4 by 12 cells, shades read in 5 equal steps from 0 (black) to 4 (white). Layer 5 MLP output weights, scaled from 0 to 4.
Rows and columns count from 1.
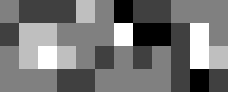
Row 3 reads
2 3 4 3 2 1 2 1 2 1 4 3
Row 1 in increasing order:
0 1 1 1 1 1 2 2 2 2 2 3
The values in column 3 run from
1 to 4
